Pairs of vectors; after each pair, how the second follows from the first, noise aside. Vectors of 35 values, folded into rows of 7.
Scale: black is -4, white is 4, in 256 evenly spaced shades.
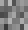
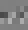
partly zeroed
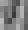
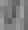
shrunk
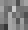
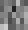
negated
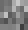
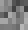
negated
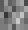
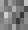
negated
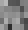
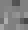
partly zeroed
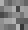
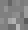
partly zeroed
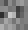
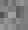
shrunk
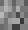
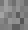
shrunk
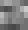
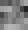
negated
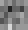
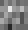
negated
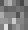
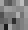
negated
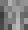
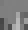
partly zeroed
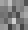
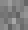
shrunk
